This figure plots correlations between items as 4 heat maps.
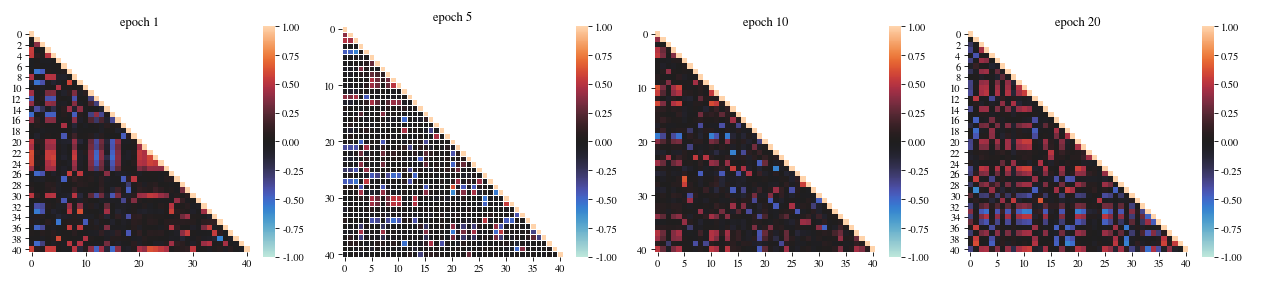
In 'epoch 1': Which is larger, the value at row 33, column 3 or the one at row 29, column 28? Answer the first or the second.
the second
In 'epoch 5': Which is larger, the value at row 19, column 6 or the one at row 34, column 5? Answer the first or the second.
the first
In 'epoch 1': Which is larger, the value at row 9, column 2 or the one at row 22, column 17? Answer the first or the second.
the second
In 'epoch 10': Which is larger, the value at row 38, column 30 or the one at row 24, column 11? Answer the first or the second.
the second
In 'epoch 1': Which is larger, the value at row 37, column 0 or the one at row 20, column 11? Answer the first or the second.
the second
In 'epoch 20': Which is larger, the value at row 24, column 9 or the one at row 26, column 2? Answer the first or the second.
the second
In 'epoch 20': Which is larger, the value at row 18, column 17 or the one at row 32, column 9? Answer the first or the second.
the second
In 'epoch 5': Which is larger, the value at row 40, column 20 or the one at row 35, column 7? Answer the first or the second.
the first
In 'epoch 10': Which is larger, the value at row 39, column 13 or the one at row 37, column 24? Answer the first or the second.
the second
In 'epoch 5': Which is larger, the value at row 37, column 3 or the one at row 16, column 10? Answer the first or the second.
the second
